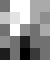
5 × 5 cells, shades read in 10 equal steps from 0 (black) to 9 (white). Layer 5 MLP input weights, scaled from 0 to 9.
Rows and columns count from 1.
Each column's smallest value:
1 4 0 2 4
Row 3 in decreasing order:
9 6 5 4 4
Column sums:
21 34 24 22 25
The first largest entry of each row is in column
2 3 2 1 2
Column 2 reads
9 8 9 4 4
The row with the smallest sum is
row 5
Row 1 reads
4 9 9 6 6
